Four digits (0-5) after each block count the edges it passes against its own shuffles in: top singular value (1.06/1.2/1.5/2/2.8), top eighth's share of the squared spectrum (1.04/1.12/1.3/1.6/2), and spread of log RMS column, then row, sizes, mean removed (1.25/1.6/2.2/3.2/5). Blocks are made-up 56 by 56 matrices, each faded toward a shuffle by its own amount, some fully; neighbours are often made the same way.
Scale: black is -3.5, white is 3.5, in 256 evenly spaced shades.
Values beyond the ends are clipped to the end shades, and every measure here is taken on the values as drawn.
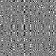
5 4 3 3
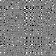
4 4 3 2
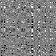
4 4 3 2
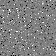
0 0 0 0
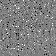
3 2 1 0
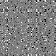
4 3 2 1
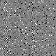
3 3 2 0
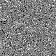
1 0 0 0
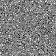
2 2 0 0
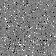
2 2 0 1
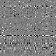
4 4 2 2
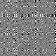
4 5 3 3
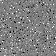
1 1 0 0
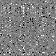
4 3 1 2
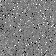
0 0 0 0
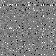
3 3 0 2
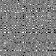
4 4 2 3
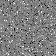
1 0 0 0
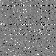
3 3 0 1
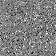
2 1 0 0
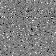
3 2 0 1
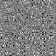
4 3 2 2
